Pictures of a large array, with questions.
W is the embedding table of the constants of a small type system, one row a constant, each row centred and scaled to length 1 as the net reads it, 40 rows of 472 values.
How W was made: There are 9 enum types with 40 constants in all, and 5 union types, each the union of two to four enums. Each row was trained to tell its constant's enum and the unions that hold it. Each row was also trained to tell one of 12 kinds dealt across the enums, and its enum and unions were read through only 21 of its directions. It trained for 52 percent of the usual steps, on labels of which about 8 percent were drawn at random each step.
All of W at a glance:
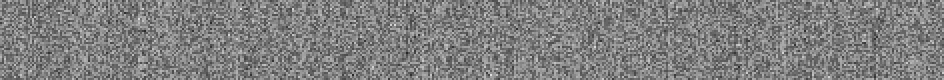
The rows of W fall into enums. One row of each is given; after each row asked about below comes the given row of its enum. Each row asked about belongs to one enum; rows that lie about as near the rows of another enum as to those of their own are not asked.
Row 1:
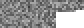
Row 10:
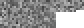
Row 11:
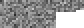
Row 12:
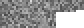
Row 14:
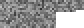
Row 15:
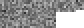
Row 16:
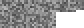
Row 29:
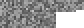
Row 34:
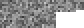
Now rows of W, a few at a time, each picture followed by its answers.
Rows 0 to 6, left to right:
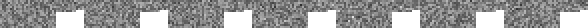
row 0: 16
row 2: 15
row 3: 29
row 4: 14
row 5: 14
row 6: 15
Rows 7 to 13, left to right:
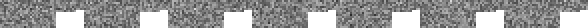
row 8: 34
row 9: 11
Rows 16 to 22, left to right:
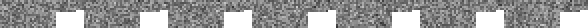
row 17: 29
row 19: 16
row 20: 29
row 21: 15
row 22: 16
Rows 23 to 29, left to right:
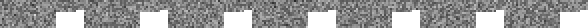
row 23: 12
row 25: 14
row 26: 29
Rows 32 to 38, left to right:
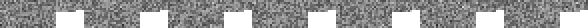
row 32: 34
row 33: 12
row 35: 16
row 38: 34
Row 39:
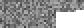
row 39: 15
